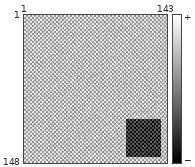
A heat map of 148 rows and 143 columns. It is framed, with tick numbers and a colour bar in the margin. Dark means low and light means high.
The halves do not mirror each other. The ninth with the lowest average is the bottom right. On average the colour sits 70% of the way up the scale. In the bottom right lies a patch that is lower than the rest.
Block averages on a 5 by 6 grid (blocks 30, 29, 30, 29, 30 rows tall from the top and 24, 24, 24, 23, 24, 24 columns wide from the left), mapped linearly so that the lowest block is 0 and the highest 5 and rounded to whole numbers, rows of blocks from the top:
555555
555555
555555
555522
555500
